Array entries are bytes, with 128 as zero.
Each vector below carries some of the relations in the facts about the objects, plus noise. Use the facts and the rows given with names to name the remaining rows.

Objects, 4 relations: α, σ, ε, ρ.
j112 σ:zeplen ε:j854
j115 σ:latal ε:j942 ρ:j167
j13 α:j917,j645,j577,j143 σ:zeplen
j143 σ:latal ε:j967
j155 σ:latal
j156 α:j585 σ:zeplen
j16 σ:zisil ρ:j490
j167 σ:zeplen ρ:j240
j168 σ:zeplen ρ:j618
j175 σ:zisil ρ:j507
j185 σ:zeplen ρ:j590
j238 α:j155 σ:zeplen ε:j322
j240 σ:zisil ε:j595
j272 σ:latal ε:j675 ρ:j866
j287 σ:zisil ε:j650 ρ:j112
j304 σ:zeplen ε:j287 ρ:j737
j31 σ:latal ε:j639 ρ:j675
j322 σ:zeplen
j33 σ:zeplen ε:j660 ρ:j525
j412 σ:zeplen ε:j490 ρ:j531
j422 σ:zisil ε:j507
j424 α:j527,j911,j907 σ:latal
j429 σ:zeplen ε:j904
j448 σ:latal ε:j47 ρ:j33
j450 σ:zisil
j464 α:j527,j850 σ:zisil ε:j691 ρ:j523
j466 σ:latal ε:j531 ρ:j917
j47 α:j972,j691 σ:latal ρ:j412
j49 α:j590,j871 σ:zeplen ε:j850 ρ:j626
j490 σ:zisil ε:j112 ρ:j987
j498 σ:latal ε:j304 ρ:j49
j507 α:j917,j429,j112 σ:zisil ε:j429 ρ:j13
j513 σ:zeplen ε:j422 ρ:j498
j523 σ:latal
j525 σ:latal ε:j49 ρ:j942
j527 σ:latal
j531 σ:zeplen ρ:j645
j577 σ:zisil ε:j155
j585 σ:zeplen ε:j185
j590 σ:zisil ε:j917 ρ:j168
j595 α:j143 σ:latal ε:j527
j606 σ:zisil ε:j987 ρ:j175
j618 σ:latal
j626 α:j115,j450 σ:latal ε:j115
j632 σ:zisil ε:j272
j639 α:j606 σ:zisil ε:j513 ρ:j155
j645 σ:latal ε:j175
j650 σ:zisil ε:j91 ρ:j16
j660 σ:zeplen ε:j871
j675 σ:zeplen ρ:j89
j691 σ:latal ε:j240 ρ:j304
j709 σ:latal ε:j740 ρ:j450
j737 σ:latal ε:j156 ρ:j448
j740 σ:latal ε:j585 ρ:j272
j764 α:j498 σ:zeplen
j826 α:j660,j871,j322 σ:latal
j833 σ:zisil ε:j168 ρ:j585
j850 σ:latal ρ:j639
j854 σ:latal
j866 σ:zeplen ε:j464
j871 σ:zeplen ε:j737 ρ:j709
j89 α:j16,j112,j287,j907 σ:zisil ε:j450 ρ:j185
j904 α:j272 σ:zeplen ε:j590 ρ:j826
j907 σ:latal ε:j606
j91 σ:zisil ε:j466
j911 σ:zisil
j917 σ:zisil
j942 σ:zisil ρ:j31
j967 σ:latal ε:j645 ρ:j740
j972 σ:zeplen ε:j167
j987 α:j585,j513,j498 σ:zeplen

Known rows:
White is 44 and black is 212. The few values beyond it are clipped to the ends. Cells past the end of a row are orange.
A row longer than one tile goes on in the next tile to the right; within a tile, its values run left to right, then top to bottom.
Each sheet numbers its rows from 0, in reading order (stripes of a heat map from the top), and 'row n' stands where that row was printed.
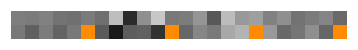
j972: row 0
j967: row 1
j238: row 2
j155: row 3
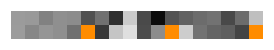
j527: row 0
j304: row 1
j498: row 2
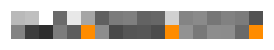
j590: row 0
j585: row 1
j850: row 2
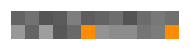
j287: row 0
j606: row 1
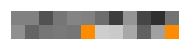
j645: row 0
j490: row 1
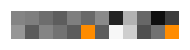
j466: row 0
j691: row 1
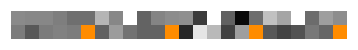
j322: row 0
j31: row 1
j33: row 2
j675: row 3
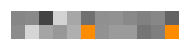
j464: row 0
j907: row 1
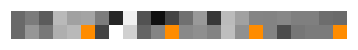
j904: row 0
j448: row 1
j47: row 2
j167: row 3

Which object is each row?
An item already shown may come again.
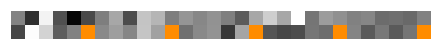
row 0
j448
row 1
j826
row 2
j660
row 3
j675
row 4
j412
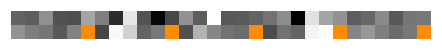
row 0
j513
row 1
j448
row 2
j942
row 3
j13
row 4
j422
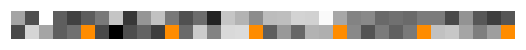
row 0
j525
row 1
j866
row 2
j507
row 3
j89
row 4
j412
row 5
j16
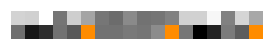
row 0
j185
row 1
j429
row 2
j168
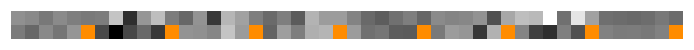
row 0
j112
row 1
j866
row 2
j47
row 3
j904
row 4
j240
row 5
j871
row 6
j590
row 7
j577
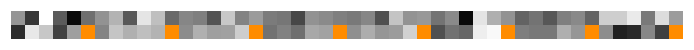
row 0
j33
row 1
j424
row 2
j49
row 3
j143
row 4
j49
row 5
j13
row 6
j917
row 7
j618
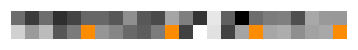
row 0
j650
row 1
j513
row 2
j737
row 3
j626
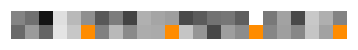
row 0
j595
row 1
j639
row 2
j987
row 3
j826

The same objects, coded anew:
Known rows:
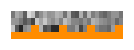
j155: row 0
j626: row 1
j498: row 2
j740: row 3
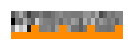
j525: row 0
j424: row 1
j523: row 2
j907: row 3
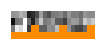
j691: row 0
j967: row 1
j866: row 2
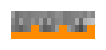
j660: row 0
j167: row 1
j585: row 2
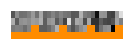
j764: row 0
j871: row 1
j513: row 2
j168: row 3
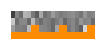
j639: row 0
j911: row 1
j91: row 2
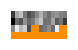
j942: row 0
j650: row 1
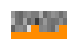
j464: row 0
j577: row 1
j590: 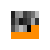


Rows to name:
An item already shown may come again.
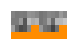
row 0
j13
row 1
j585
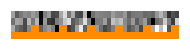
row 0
j645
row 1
j618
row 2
j904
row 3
j13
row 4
j429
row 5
j737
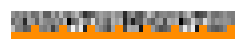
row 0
j917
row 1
j498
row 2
j33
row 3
j240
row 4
j89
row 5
j112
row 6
j33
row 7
j412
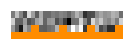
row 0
j238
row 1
j871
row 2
j448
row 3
j626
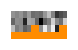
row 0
j917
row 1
j33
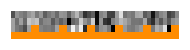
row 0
j987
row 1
j527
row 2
j33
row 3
j618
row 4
j422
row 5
j31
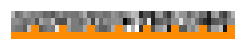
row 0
j16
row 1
j466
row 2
j507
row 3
j49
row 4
j304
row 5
j675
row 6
j47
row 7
j675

